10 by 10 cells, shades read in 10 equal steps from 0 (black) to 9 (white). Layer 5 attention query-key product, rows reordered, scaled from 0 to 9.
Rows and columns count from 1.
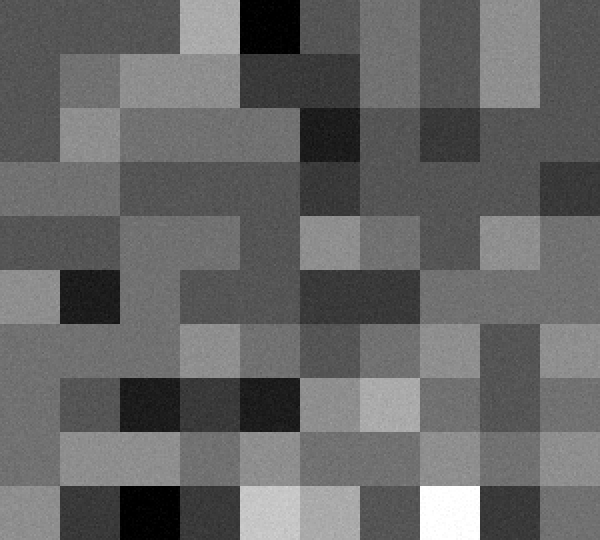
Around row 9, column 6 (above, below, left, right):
5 6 5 4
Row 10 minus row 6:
0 1 -4 -1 4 4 1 5 -2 0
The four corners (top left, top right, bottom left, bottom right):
3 3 5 4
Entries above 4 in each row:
2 3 1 0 2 1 3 2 5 4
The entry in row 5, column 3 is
4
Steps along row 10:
down down up up down down up down up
